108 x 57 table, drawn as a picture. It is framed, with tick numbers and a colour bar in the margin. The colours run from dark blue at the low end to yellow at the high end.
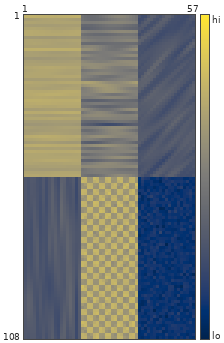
The table splits into 2 rows of 3 panels. Panel 1,1: high, streaked across, faint in contrast. Panel 1,2: middling, streaked across. Panel 1,3: low, slanting up to the right, faint in contrast. Panel 2,1: low, streaked downward, faint in contrast. Panel 2,2: high, checkered. Panel 2,3: very low, fine-grained, faint in contrast.
